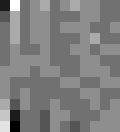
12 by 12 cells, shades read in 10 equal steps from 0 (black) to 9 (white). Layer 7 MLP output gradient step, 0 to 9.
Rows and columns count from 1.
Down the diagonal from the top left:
1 6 4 5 5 4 4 5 5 5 5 5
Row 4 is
4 6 4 5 5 4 4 4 5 6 4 4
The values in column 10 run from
4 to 6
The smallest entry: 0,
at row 12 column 2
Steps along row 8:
down same same same same up same down same up same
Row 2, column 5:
5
